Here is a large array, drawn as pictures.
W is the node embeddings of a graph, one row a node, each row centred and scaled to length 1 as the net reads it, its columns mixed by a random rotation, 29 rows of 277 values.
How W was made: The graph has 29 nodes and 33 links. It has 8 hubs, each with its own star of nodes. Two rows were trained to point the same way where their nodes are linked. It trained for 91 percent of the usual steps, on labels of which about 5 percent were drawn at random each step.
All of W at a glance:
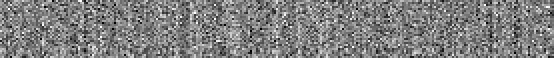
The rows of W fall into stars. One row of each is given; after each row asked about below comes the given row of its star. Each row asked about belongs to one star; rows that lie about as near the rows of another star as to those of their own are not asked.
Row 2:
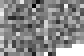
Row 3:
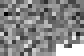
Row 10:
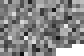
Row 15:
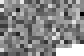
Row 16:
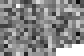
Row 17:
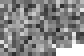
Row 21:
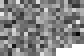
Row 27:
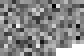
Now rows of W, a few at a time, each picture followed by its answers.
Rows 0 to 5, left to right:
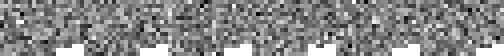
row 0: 16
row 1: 10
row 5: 27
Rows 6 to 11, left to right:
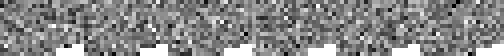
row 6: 27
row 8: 10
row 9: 2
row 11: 2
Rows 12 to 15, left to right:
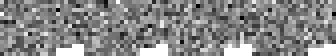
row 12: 21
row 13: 16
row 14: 17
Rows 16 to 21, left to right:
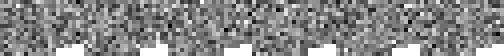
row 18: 16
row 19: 21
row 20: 16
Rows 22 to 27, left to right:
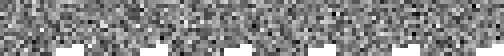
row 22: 10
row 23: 27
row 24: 15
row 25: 15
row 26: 3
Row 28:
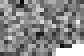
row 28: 10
